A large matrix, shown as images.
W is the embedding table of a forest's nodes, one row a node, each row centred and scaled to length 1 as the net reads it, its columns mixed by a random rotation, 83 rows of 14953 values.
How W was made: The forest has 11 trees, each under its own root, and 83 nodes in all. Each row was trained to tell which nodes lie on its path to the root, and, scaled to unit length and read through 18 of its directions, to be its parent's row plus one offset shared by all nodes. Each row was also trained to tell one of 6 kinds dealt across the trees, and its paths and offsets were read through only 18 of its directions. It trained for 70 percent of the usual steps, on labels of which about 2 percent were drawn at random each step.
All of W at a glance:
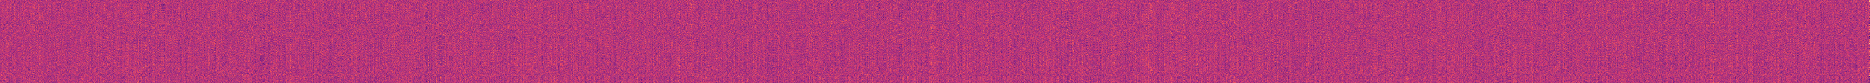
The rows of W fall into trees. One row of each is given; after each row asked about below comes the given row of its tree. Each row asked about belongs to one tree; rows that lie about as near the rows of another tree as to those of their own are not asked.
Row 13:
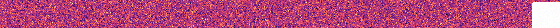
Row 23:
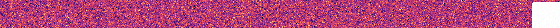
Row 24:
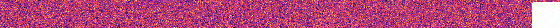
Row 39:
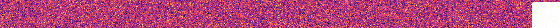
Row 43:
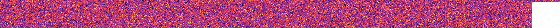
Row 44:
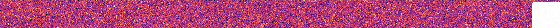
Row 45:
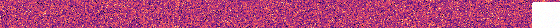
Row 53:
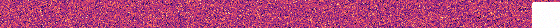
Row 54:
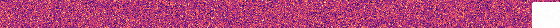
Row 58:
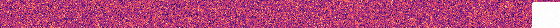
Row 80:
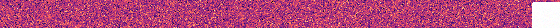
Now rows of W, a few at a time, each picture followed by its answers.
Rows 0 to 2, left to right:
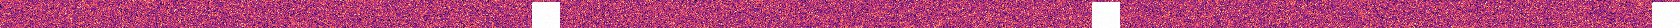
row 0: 39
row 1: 43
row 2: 23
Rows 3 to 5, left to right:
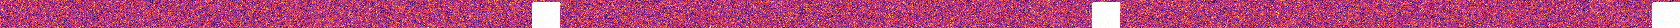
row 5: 45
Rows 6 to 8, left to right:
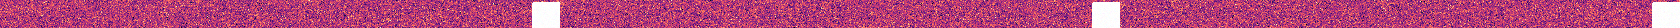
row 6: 44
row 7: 24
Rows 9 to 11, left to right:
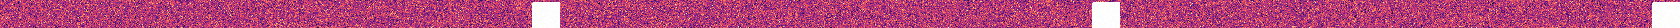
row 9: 39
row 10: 45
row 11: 13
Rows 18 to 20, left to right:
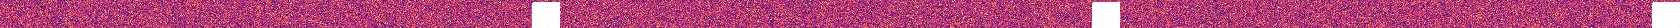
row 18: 53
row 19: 58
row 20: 44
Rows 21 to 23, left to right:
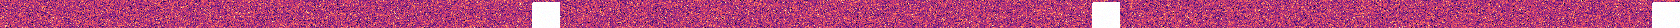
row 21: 23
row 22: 53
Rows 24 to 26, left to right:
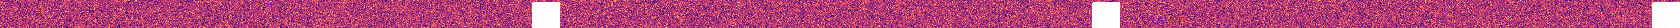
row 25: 45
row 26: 45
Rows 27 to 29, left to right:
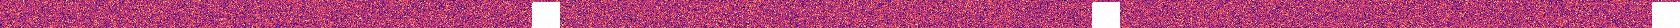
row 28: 58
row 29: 39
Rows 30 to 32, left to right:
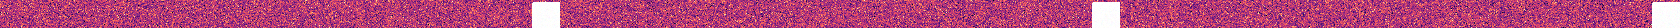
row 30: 45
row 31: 54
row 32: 13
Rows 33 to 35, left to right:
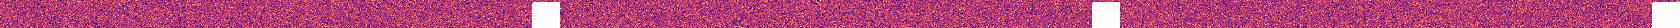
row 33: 53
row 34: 23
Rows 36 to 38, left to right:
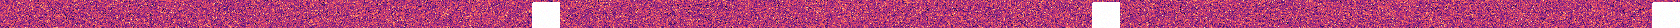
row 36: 44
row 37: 54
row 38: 53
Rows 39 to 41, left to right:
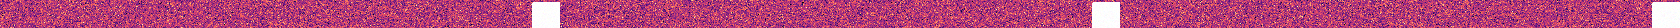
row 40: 43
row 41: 39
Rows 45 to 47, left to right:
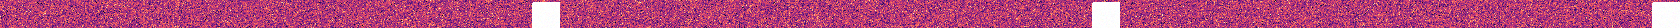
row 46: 44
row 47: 58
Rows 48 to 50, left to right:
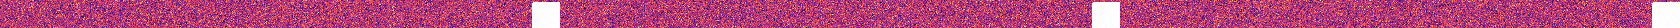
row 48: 44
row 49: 45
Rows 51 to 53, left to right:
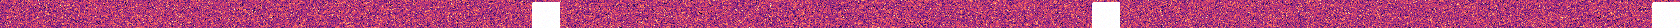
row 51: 43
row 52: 13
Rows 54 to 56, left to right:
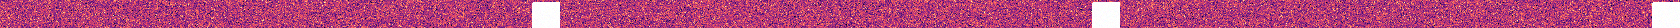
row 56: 44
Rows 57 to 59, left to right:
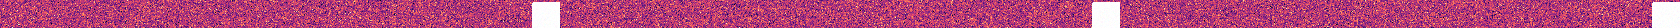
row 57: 58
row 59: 80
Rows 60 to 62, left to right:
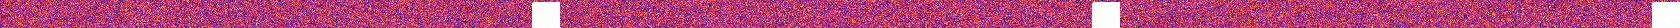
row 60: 58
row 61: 53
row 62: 44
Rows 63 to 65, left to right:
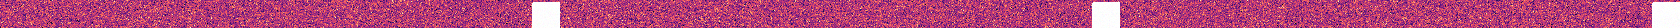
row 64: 58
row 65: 58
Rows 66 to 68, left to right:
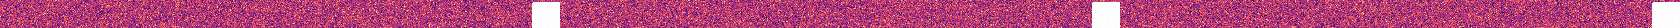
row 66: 45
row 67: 24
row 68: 13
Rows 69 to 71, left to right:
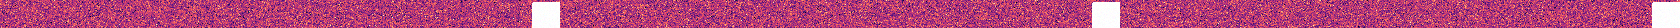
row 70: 54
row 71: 80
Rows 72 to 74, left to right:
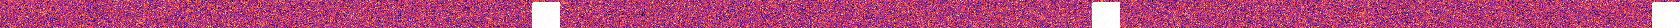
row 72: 44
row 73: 45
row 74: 23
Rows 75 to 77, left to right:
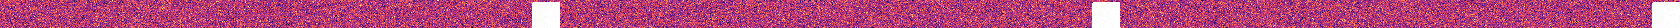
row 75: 58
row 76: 53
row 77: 53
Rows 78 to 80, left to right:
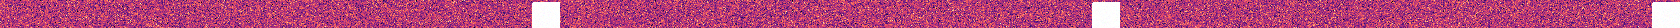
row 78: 53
